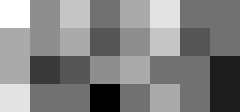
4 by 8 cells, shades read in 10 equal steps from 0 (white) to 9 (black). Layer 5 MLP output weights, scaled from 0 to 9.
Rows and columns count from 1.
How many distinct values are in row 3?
6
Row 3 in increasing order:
3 3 4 5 5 6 7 8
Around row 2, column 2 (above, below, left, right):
4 7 3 3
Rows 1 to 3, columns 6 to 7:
1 5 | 2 6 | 5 5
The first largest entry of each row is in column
4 4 8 4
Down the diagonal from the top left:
0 4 6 9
